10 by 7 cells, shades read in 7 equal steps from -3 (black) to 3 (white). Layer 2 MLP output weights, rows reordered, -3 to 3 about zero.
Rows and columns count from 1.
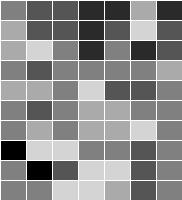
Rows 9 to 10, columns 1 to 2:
0 -3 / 0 0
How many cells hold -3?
2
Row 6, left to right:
0 -1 0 1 1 0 0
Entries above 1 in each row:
0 1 1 0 1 0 1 2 2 2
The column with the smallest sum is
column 7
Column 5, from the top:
-2 -1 0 0 -1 1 1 0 2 1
